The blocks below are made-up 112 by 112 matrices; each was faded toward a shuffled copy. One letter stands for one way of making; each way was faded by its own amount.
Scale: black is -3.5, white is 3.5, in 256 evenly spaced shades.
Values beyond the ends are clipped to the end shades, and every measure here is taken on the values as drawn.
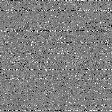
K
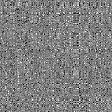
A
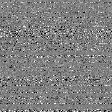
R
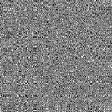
A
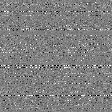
R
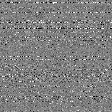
R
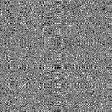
A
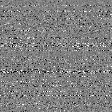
R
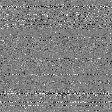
R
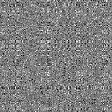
A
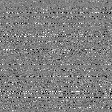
R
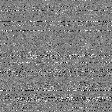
R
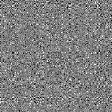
A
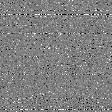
K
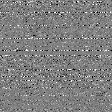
R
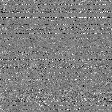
R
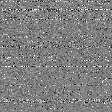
K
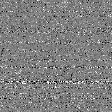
K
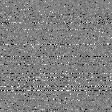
K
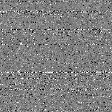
K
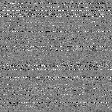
R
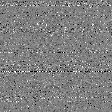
K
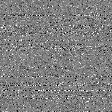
K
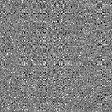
A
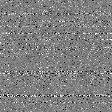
K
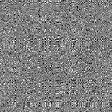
A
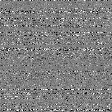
R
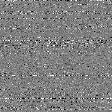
R
